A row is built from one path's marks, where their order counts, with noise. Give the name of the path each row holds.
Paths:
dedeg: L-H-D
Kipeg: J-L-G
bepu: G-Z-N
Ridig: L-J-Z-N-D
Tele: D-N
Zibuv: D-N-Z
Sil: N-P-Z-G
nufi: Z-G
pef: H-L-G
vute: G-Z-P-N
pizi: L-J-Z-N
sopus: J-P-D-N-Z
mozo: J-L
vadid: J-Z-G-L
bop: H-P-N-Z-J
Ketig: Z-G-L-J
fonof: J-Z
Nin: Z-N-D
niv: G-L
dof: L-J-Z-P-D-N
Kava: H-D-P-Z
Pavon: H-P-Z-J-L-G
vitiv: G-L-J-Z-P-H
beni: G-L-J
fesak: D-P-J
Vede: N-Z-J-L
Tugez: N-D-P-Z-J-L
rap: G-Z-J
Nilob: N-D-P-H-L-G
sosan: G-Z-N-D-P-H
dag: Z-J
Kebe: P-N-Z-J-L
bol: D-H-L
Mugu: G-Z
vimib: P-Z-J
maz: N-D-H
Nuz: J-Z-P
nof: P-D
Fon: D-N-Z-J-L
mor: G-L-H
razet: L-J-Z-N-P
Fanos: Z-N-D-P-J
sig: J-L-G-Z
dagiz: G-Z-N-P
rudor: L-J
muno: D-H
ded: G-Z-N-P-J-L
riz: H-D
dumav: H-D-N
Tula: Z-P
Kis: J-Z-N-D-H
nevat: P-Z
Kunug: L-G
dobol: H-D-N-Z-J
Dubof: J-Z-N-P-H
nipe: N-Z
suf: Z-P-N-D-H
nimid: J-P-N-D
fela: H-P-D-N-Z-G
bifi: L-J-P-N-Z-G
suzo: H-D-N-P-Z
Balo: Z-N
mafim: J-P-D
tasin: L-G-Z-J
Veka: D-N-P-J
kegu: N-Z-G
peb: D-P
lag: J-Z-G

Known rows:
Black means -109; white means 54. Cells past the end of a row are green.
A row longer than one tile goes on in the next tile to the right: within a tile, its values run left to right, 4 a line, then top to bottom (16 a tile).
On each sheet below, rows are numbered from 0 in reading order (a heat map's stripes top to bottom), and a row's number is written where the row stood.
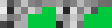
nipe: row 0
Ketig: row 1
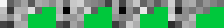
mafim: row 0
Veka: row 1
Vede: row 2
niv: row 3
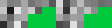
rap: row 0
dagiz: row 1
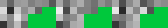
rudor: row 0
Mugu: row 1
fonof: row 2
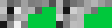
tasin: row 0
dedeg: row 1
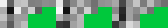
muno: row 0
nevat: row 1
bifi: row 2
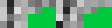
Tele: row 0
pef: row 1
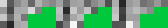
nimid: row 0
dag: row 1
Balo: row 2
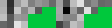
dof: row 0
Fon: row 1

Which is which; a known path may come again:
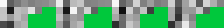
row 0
nof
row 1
muno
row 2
vitiv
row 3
lag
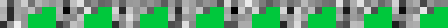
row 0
nufi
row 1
Fon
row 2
rudor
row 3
vimib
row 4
sosan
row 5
Ketig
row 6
Dubof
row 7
mozo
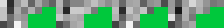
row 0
razet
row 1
riz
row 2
dag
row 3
Nilob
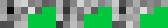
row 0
Tugez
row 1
Pavon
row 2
Nin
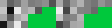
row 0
tasin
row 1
Mugu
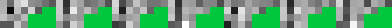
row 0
Fanos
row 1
peb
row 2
vute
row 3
Tula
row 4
beni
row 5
Tele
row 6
Nuz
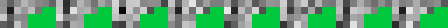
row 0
bop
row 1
dumav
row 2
fesak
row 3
Kis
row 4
fonof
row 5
vadid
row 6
bepu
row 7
rap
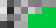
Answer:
nipe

